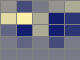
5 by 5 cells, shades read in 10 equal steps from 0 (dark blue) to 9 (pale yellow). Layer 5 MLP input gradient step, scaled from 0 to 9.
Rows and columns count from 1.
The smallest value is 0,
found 3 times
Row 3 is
3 0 6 0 1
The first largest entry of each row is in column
5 2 3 1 1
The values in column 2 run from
0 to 9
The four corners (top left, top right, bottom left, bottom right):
5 6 4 4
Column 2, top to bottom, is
2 9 0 3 4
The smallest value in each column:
3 0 4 0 1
